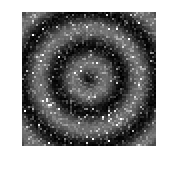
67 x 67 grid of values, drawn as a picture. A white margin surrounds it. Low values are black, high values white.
No row or column stands out. No seam splits the table. Rings spread out from the centre. On average the colour sits 30% of the way up the scale. There is no overall slope.
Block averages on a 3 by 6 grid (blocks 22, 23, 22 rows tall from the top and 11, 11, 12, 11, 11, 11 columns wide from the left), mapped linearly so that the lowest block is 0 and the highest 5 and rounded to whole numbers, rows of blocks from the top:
222232
305503
232232
